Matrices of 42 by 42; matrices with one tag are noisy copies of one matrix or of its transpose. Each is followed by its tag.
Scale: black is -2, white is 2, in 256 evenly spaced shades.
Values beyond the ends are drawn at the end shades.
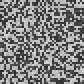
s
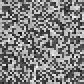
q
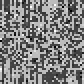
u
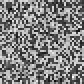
q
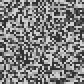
s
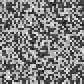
q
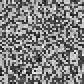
s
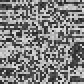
u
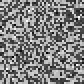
s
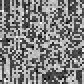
u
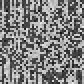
u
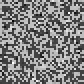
q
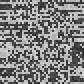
u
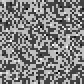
q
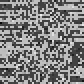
u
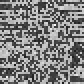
u
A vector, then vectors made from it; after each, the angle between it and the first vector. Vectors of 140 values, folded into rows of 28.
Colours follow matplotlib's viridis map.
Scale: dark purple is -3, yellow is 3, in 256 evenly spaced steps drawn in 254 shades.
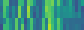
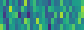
partly opposed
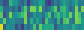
partly opposed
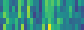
nearly parallel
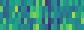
partly opposed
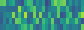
orthogonal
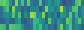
orthogonal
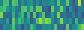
orthogonal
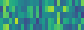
partly aligned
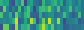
partly aligned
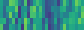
nearly opposite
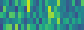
partly aligned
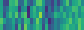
nearly opposite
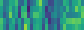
nearly opposite
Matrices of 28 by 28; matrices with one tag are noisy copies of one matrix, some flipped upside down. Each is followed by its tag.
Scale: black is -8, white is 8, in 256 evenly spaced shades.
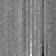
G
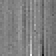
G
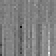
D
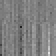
D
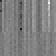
D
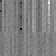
D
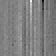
G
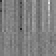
D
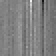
G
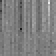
D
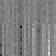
D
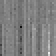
D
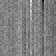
G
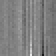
G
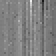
G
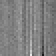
G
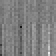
D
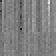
D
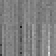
D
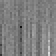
D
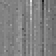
G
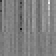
D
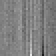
G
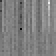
D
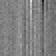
G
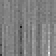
D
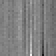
G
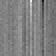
G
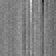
G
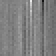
G
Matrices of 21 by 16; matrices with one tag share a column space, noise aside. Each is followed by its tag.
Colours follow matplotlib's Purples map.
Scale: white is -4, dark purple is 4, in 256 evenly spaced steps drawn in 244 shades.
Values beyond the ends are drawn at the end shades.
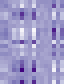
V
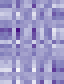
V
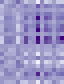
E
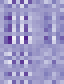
E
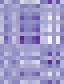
E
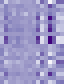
E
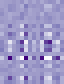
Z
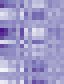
V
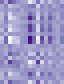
E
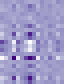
Z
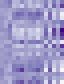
V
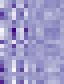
V
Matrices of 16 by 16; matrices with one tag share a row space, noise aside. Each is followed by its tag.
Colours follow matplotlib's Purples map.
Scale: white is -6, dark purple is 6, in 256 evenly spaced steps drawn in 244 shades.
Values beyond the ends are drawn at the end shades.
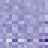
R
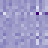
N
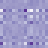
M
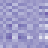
R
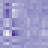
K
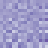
R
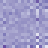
N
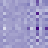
N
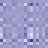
M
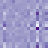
N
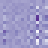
N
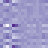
K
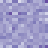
R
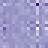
N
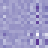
N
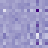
N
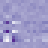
K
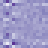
K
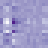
K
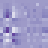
K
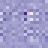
M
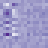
K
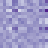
R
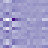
K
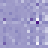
N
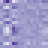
K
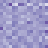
R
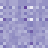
M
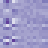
K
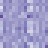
M
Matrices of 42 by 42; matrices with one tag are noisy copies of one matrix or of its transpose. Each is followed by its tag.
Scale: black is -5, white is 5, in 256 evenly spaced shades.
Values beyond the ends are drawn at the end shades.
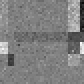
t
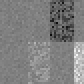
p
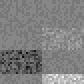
p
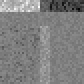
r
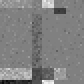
t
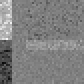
r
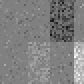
p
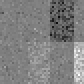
p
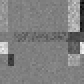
t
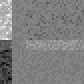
r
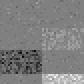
p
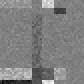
t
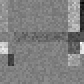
t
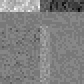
r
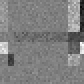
t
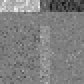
r
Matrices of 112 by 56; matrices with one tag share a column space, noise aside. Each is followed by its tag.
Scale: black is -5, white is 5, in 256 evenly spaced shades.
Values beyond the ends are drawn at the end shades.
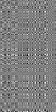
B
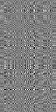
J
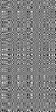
B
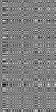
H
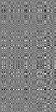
J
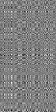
B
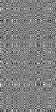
H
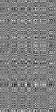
H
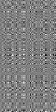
B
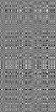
J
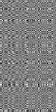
H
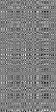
B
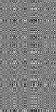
H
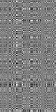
H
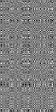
H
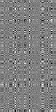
H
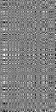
B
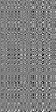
B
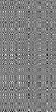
B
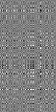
J
